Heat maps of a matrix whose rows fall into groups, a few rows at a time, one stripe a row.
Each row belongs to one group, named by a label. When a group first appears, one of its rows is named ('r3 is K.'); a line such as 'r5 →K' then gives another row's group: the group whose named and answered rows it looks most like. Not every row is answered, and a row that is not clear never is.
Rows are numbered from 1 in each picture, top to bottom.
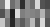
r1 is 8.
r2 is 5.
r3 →5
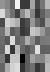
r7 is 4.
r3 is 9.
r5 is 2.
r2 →2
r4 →8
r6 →8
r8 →9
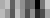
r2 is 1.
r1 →1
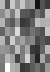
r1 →2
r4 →9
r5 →2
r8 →9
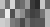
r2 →1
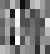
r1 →4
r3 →9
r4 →1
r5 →5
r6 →2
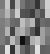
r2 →9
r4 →1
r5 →4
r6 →8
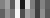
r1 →5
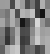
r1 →1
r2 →2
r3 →4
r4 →4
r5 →4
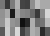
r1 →4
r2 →1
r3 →9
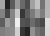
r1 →4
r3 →9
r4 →9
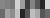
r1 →9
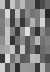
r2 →5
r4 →2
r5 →8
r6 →2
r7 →8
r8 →2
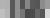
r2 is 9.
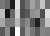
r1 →5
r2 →4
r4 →5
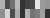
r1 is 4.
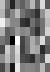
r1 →5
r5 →5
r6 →8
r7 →9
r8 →5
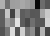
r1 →2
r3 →9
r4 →2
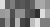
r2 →1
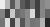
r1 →1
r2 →2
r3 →5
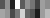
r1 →5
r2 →1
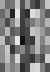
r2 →8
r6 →8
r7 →9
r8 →8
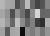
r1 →2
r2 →8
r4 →4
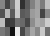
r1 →4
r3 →4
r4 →5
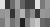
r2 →1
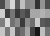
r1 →2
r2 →4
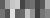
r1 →9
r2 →2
